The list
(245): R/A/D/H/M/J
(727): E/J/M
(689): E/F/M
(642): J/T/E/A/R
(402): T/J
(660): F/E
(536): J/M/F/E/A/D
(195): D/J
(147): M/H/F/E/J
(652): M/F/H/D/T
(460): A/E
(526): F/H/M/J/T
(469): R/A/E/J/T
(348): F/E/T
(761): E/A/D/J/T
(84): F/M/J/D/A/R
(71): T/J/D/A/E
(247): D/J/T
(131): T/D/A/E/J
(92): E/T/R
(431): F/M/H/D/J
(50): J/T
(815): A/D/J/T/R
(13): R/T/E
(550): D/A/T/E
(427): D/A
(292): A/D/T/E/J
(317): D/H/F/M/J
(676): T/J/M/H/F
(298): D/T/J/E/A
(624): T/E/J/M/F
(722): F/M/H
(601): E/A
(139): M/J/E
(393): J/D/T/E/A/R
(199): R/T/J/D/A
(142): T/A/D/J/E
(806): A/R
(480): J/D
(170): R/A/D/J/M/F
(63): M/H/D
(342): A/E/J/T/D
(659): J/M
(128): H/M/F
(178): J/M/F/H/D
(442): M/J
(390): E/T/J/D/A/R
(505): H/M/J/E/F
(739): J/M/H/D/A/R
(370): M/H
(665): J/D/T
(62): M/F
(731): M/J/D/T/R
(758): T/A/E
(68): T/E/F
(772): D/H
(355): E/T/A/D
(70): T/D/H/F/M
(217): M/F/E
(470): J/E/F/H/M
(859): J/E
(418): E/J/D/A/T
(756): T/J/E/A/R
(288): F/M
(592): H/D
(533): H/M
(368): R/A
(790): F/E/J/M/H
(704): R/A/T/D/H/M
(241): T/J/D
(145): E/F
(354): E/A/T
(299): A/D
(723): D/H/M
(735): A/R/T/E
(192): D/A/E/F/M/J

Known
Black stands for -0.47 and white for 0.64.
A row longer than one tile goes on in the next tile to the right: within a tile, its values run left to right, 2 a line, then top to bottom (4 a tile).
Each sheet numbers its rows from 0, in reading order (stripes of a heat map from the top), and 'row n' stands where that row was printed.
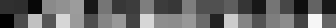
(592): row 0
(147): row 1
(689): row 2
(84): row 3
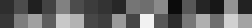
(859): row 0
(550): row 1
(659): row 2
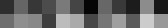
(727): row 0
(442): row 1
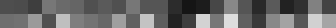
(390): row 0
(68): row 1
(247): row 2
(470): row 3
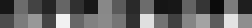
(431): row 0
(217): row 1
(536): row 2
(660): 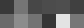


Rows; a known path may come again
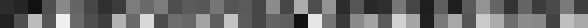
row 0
(317)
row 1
(131)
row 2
(68)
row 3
(735)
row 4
(470)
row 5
(505)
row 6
(727)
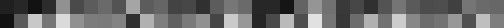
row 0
(480)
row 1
(92)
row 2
(418)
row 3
(723)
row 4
(642)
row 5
(390)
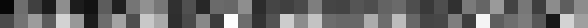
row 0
(442)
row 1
(533)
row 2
(815)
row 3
(676)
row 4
(624)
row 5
(292)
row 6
(601)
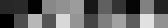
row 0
(592)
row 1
(536)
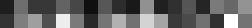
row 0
(526)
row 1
(659)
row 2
(299)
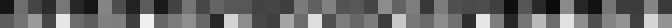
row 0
(652)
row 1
(288)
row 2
(145)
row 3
(142)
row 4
(355)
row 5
(660)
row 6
(178)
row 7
(147)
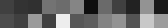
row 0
(550)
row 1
(139)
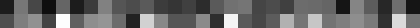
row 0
(84)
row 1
(689)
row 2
(192)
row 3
(756)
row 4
(217)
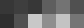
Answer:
(402)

